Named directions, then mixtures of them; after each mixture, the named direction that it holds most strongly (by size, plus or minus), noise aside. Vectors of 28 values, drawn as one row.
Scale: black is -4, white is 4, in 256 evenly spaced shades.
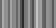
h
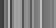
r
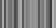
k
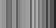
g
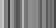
r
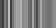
r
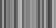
k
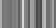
h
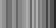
g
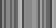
k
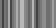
h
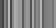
r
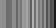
g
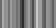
h
